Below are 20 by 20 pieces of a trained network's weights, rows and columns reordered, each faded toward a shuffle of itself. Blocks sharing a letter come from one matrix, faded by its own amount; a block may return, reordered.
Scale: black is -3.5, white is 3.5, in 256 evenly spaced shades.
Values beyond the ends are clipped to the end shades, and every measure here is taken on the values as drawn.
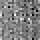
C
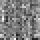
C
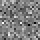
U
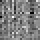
C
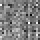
C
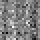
C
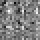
C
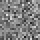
U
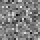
U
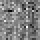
C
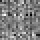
C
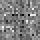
C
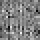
C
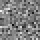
U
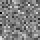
U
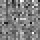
C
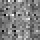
C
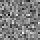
U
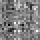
C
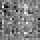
C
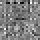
C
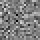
U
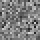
U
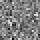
U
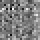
C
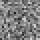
U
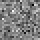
U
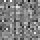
C
